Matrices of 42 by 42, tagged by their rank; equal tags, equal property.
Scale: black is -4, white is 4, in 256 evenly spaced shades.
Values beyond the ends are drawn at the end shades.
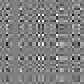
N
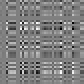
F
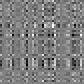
N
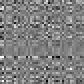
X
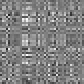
X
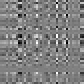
N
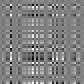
F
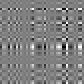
F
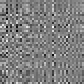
X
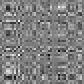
X
